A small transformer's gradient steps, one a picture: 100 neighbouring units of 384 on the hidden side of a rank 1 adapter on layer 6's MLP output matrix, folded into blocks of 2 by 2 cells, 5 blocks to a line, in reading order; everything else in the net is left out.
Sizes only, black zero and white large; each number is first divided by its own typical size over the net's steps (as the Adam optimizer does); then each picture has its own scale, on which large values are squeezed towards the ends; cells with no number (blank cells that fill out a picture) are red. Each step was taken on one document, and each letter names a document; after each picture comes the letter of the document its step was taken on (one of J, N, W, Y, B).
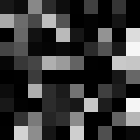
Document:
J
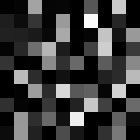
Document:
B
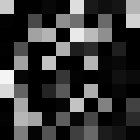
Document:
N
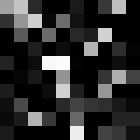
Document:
J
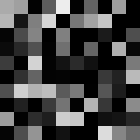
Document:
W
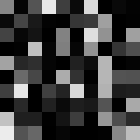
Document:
W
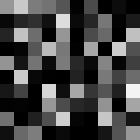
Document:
W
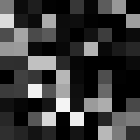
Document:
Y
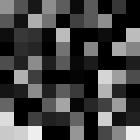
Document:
W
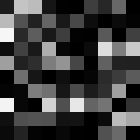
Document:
B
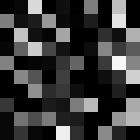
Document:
B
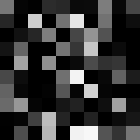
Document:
N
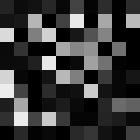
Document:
N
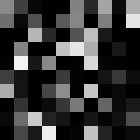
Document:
N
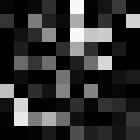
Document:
N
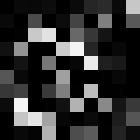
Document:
N
